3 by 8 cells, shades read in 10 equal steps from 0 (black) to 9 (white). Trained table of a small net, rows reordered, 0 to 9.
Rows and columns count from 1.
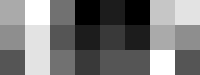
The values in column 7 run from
6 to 9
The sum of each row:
35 31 35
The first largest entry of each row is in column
2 2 7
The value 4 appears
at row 1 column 3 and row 3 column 3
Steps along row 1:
up down down up down up up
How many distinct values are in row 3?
5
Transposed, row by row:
6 5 3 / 9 8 8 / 4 3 4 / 0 1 2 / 1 2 3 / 0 1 3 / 7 6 9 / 8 5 3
